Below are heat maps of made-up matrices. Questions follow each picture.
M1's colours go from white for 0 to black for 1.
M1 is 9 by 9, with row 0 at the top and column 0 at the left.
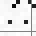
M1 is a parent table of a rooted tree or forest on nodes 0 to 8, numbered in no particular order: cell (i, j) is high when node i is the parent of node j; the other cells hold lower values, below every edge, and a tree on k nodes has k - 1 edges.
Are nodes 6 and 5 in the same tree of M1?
yes
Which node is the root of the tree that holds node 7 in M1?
0
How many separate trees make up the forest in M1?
3
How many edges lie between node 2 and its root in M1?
1
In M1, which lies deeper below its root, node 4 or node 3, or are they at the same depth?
the same depth
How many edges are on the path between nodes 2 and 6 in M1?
2
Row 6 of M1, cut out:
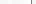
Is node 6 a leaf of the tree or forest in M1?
yes
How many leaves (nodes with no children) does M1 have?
6
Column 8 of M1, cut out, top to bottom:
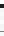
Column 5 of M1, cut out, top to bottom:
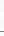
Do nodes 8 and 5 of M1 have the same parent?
no
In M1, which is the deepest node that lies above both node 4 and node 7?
0
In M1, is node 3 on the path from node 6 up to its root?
no
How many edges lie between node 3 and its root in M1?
1
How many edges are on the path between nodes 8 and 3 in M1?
2
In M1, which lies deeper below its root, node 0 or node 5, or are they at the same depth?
the same depth
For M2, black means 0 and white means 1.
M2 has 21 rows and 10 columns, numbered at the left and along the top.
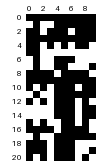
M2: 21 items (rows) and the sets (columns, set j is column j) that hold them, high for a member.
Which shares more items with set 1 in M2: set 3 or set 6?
set 3
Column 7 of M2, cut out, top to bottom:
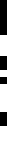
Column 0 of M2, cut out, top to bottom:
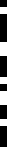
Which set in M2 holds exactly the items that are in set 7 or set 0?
3
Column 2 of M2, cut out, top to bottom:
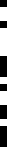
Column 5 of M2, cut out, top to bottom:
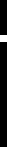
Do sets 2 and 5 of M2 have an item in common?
yes
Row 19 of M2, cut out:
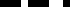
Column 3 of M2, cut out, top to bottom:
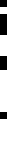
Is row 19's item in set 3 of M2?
yes
